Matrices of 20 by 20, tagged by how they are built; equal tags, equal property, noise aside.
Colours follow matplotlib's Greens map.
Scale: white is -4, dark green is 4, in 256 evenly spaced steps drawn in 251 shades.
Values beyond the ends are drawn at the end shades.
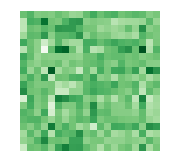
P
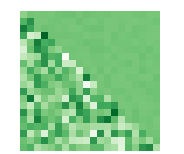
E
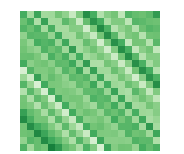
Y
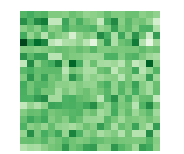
P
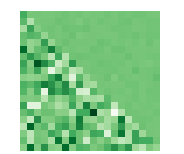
E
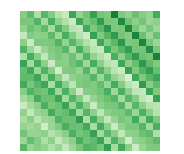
Y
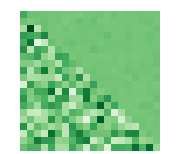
E
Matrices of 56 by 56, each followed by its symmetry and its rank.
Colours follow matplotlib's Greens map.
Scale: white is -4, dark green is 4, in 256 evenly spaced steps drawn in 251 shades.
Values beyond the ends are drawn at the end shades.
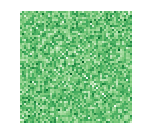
symmetric, full rank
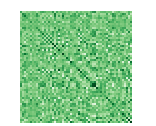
symmetric, rank five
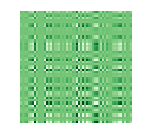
neither, rank one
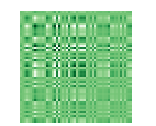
symmetric, rank one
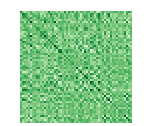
symmetric, rank five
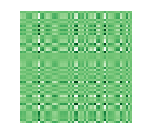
neither, rank one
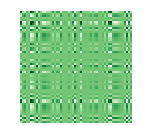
symmetric, rank one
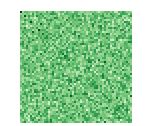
symmetric, full rank
